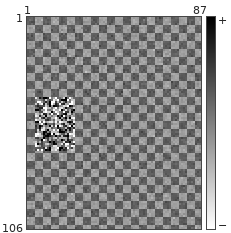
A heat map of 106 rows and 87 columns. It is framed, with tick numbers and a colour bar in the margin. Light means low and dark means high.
In the middle left lies a patch that is rougher than the rest. The halves do not mirror each other. No overall slope runs across the table. Values change most from cell to cell in the middle left. A checkerboard runs through the table.
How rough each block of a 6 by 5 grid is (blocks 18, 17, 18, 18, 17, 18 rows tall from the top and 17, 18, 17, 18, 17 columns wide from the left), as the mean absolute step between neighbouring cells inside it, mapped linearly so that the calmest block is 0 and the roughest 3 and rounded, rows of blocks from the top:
00000 / 00000 / 32000 / 32000 / 00000 / 00000
